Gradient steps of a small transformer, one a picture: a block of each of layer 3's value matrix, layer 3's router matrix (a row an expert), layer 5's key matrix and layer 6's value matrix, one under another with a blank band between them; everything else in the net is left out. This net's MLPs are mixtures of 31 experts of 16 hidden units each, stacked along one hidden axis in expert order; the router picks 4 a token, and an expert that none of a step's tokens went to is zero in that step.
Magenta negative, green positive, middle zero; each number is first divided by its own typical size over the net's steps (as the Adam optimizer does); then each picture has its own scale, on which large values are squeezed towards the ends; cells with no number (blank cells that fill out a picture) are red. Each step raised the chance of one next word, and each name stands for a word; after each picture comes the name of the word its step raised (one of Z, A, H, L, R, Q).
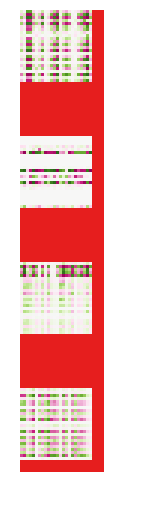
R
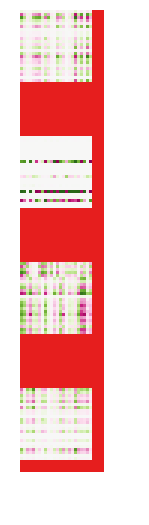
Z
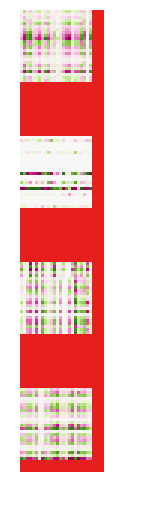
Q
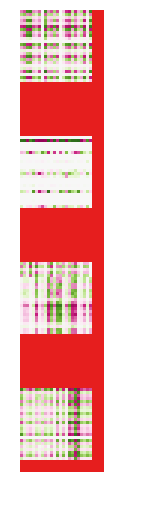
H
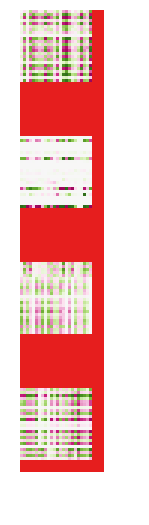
R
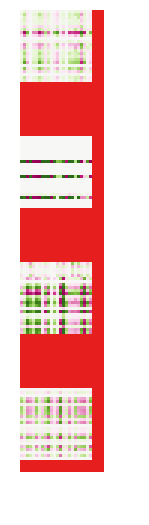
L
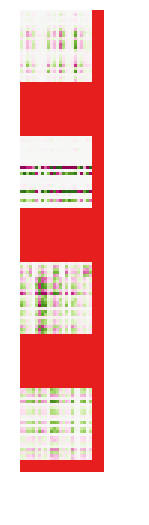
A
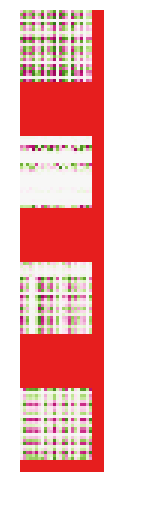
R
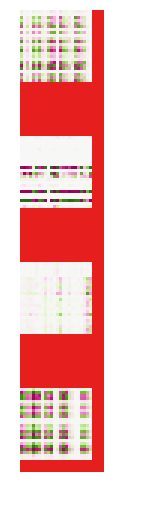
L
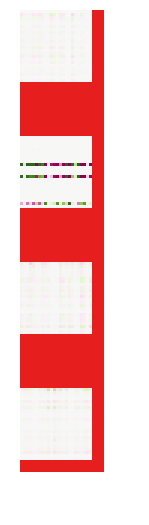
Z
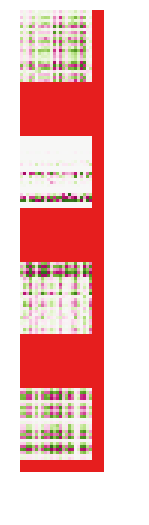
L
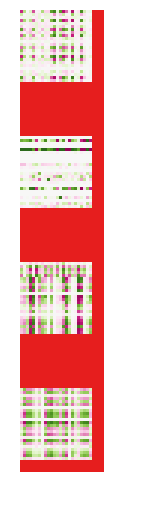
H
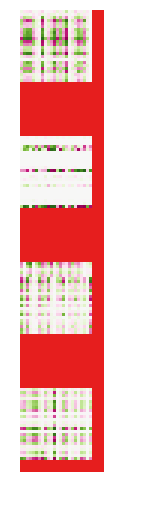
Q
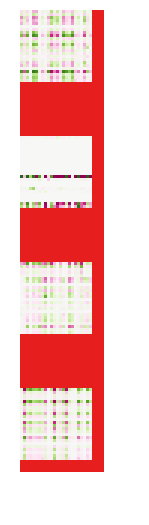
A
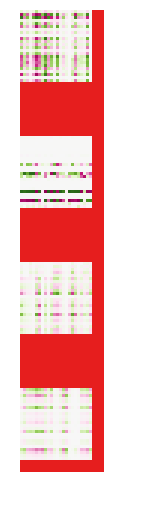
Z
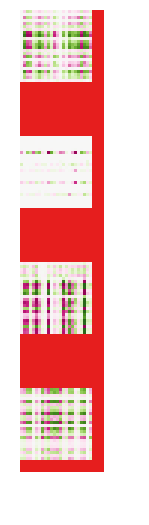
A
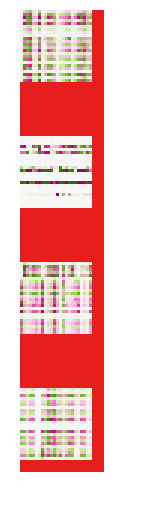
R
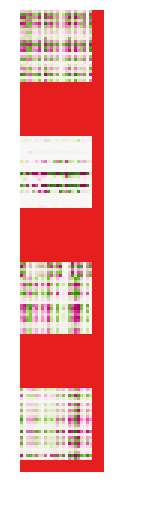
R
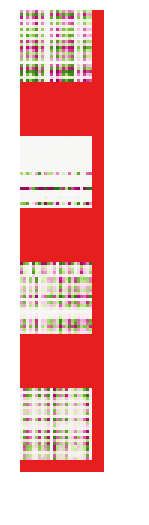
R
